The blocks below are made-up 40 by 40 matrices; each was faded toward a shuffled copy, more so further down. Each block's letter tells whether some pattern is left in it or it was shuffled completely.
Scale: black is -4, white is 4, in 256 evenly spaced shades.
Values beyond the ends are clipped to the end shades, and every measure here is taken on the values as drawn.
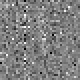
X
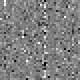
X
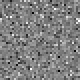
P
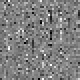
X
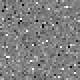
P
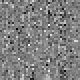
X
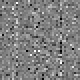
X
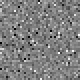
P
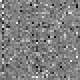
X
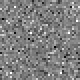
P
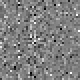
X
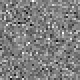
P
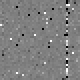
X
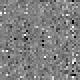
X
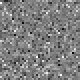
P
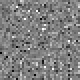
X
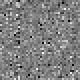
X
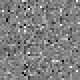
X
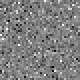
P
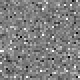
P
